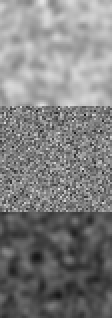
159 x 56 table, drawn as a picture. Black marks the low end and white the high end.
It is made of 3 by 1 panels. Panel 1,1: high, blotchy. Panel 2,1: middling, fine-grained, strong in contrast. Panel 3,1: low, blotchy.
